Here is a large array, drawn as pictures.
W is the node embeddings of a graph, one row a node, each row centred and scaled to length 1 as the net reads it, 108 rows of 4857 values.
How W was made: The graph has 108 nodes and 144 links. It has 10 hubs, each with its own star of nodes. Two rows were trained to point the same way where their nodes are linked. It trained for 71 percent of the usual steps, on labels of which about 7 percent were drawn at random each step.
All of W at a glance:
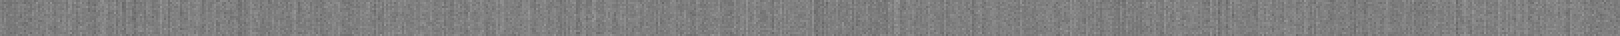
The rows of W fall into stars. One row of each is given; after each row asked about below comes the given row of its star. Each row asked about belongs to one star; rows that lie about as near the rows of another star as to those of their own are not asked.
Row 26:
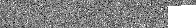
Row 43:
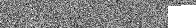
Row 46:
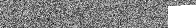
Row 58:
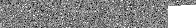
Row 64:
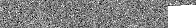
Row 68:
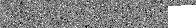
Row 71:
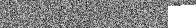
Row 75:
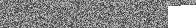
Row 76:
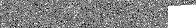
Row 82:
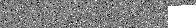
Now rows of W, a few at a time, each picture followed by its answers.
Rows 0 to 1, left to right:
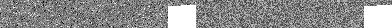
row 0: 46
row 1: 71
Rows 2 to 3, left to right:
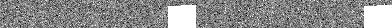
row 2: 64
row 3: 58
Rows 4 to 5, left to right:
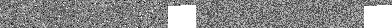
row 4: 46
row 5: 68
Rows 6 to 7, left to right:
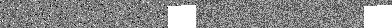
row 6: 26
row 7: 26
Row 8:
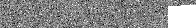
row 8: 58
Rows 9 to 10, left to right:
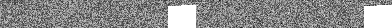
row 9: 82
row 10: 64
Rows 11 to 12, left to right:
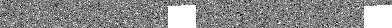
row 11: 26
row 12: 71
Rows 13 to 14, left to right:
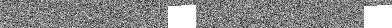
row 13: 64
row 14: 71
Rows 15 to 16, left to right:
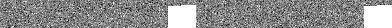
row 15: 76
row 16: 64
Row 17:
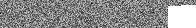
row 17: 43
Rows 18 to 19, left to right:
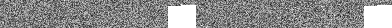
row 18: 46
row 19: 76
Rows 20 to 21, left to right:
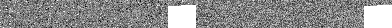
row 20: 76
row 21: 76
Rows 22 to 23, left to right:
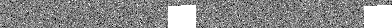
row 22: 71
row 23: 26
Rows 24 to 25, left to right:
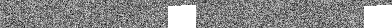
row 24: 68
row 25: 82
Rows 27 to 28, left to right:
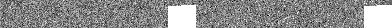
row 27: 26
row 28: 64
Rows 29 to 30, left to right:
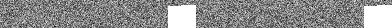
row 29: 64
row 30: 43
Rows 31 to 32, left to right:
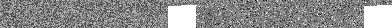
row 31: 76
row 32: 43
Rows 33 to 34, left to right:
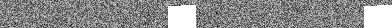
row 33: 75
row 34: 26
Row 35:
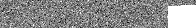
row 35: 64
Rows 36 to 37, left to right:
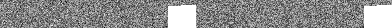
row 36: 58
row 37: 58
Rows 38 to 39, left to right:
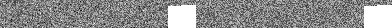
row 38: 82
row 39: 43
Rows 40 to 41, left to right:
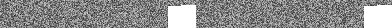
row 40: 76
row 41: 75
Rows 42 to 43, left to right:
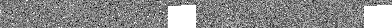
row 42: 82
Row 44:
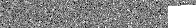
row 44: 76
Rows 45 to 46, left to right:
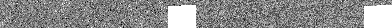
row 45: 68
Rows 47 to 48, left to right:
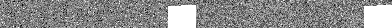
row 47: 68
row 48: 82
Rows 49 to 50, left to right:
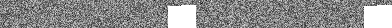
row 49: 26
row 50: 75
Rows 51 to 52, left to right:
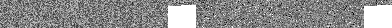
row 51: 58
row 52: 75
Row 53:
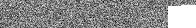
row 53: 43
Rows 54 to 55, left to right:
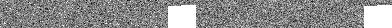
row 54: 76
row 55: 68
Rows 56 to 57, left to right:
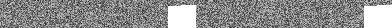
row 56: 68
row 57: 58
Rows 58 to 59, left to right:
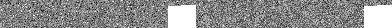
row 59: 71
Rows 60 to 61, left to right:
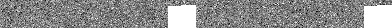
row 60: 64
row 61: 64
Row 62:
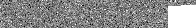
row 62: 58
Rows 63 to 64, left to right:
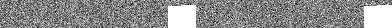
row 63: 75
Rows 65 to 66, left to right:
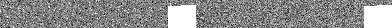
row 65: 71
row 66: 75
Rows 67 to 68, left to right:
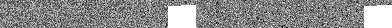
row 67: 71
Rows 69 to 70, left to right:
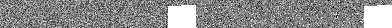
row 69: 26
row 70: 46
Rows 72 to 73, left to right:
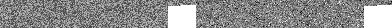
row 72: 46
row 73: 26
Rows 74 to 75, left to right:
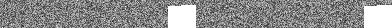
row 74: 26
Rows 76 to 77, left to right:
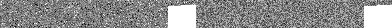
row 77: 71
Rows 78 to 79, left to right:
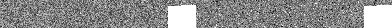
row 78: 64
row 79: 68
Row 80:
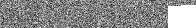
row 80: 43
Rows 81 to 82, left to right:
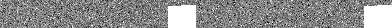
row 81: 64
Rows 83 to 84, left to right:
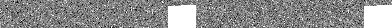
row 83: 68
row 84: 46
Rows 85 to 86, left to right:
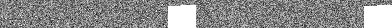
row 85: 46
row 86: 64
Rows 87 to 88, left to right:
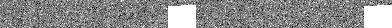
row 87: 58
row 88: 26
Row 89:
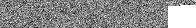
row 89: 46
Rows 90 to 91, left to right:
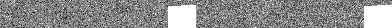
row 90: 68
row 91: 82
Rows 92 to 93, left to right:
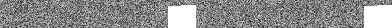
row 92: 68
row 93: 64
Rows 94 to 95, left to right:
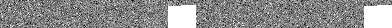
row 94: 46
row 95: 75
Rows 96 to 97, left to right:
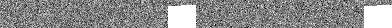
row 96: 71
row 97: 76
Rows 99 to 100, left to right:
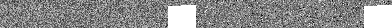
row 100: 26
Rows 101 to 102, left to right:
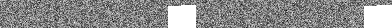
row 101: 75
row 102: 71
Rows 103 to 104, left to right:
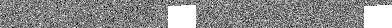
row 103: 43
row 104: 43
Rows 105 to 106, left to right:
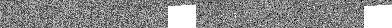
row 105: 82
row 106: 82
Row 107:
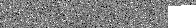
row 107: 43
